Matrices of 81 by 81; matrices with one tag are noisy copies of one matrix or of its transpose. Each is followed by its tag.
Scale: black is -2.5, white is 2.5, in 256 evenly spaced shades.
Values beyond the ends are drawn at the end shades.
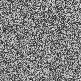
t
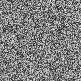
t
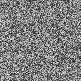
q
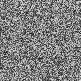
q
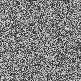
q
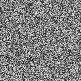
t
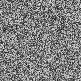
t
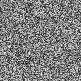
t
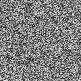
t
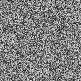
t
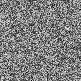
q
